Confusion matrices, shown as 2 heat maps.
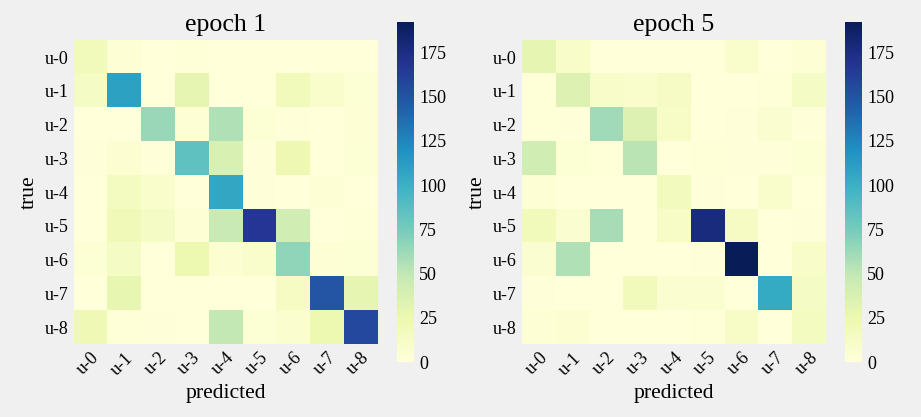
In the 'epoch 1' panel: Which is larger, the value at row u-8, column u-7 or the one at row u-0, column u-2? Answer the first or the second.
the first
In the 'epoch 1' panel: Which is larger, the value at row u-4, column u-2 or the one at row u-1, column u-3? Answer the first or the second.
the second
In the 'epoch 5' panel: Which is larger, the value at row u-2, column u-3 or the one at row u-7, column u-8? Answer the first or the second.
the first
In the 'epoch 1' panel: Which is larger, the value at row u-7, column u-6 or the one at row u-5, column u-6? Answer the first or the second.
the second
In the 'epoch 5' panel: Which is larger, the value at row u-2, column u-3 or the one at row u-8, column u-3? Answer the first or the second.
the first
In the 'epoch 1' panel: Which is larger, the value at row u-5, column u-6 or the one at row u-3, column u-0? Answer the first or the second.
the first
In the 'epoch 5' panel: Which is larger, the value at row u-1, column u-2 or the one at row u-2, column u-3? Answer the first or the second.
the second
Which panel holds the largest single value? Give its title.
epoch 5
